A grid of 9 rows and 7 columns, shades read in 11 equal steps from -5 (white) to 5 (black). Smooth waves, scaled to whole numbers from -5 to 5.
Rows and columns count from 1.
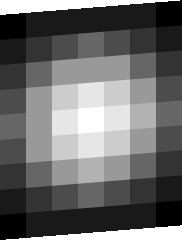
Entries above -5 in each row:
7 7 7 7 6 7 7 7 7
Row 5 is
1 -1 -4 -5 -4 -2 1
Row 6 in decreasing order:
2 2 -1 -1 -3 -3 -4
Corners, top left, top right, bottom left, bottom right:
5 5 5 5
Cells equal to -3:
4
